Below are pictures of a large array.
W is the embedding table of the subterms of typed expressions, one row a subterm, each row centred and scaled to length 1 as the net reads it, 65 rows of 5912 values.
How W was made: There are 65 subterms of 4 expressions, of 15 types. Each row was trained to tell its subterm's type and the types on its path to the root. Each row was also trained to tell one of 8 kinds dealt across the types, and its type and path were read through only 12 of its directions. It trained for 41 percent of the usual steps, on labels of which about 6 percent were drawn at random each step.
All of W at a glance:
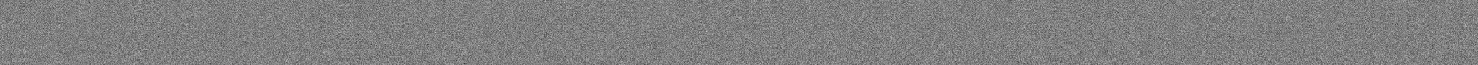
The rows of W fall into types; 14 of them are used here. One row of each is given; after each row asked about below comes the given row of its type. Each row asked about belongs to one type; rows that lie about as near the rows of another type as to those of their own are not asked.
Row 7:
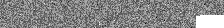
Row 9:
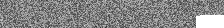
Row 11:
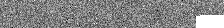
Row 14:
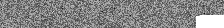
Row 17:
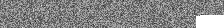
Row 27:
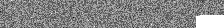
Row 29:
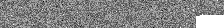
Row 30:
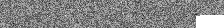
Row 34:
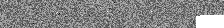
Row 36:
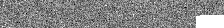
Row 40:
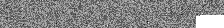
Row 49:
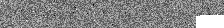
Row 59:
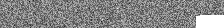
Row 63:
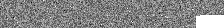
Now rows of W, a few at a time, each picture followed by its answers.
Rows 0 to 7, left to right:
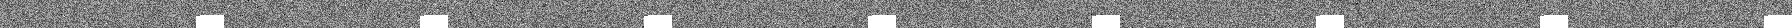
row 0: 34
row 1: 17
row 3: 9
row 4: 49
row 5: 27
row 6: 63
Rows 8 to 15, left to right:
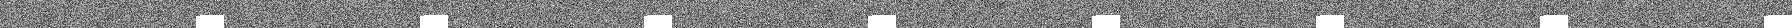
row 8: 7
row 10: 27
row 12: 63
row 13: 7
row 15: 29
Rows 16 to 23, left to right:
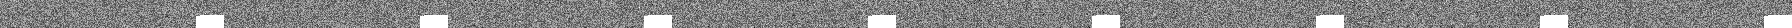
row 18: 40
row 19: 11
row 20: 36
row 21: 27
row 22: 30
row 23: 49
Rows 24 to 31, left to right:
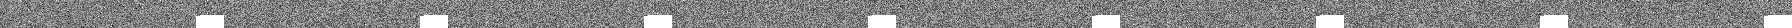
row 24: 29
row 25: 9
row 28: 29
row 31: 49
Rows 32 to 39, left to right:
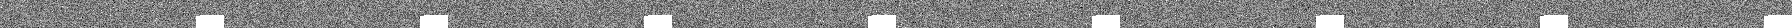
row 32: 40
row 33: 14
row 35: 63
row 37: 40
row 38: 34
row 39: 7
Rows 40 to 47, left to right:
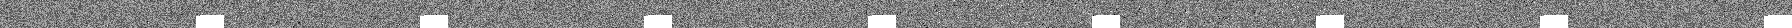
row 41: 17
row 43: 59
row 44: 29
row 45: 17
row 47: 30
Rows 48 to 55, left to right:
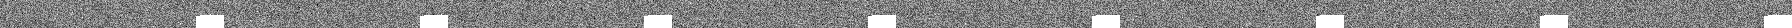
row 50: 40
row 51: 34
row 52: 36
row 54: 9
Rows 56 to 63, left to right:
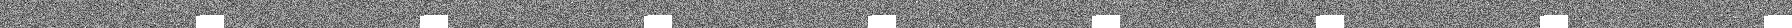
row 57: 14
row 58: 34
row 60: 11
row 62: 27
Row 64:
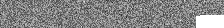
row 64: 49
